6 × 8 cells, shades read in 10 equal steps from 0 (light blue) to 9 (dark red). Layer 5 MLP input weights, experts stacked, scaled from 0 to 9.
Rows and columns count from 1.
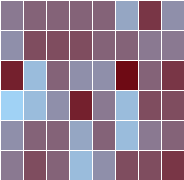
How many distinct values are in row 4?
6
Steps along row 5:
up same down up down up up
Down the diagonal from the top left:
4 6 5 8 5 6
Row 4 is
0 1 3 8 4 1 6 6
